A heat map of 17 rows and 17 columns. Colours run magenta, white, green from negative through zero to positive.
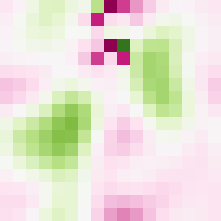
Roughest part: top middle. Calmest part: bottom right. Odd patch: rougher, in the top middle.
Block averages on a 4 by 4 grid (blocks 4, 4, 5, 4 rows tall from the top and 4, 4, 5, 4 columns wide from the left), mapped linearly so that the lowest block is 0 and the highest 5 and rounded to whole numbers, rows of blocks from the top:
3 2 1 2 / 1 2 4 2 / 4 5 1 2 / 2 3 0 1
